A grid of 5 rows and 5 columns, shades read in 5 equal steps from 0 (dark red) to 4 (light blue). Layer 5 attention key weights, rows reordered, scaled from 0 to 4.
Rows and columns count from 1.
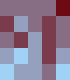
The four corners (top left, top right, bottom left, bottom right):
2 0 4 4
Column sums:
12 13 13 7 11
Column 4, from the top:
2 1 1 1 2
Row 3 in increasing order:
1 1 2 2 3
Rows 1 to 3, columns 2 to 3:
2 2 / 3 2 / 1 3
